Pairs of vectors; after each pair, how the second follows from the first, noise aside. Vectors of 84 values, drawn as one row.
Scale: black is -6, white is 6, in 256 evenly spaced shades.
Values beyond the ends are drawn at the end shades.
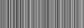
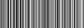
scaled up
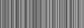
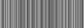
wrapped around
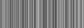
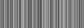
wrapped around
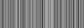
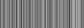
wrapped around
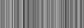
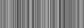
wrapped around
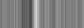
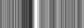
scaled up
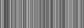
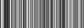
scaled up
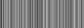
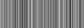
wrapped around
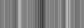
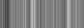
wrapped around
